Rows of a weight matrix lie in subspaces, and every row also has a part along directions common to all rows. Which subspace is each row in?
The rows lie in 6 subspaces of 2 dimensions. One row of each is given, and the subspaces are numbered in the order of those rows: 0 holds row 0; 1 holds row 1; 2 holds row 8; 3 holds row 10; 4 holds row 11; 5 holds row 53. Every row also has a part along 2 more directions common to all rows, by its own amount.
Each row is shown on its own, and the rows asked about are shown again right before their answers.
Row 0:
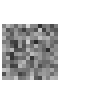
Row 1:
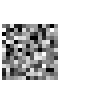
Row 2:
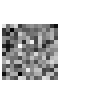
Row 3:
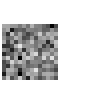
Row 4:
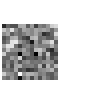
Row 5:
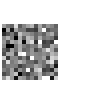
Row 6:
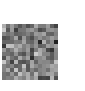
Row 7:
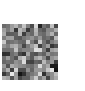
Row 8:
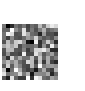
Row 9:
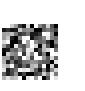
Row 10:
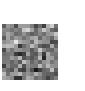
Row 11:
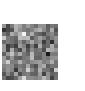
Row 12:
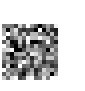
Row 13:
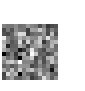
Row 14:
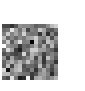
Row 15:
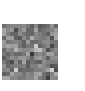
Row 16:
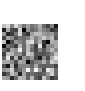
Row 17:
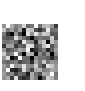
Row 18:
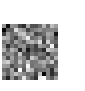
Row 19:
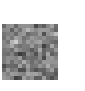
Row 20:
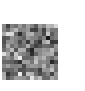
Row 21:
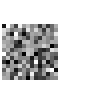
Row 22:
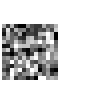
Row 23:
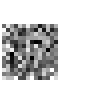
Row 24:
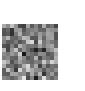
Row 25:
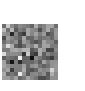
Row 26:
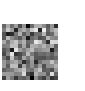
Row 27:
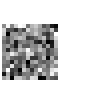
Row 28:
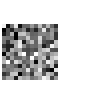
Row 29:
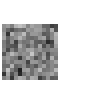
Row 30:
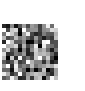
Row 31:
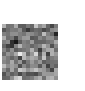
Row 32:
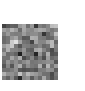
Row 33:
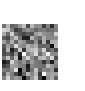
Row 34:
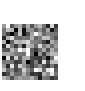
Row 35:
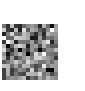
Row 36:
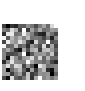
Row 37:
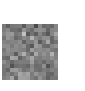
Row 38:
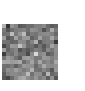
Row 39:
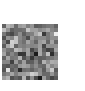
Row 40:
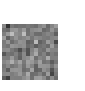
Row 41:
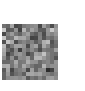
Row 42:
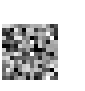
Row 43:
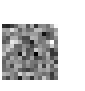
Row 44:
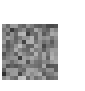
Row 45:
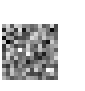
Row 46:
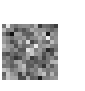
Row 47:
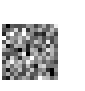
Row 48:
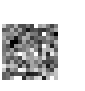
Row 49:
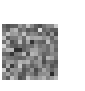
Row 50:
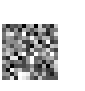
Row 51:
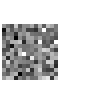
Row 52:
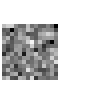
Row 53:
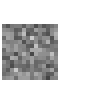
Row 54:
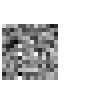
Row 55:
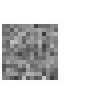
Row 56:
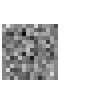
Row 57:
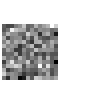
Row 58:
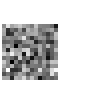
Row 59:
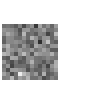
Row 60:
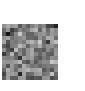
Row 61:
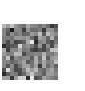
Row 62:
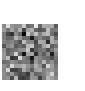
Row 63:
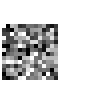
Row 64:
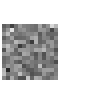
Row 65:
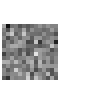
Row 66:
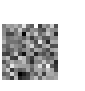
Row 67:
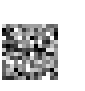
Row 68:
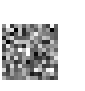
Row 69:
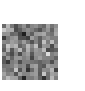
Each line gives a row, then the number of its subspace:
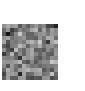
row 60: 0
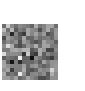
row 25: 4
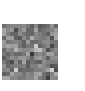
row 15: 5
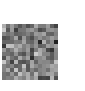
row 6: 2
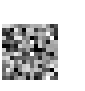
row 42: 5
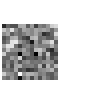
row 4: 3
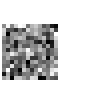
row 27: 4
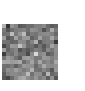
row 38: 2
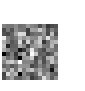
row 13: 0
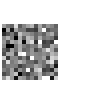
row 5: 2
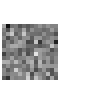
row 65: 2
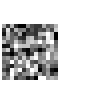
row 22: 4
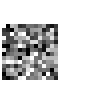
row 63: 2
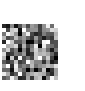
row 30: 1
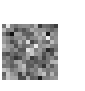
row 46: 0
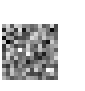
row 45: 1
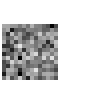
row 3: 4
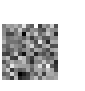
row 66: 5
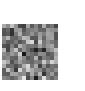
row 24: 4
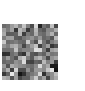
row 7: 5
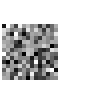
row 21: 2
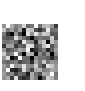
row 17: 5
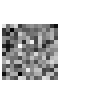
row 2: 2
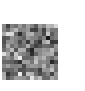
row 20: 0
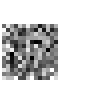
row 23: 0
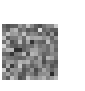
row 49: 0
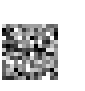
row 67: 5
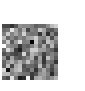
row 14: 0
